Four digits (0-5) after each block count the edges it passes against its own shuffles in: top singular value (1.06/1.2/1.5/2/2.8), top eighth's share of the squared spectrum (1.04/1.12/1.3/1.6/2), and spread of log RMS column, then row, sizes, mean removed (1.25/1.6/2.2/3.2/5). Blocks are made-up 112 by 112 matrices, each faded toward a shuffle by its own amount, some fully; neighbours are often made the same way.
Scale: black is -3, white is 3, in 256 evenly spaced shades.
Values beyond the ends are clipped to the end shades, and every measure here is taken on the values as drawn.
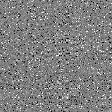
4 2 1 1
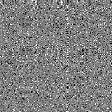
4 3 2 2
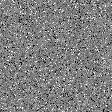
1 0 0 0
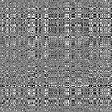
5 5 4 4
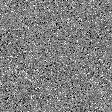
0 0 0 0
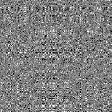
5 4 3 3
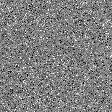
2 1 0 0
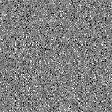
4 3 2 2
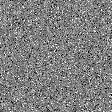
2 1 0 0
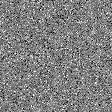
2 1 0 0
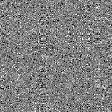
4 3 2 2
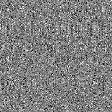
4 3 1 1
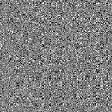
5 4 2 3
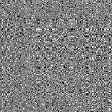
5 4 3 3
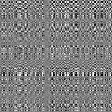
5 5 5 5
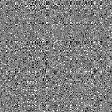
5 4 3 3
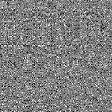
4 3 2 2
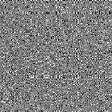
4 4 2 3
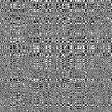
5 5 4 4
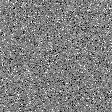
0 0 0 0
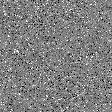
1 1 0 0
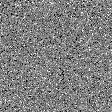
0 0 0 0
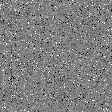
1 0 0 0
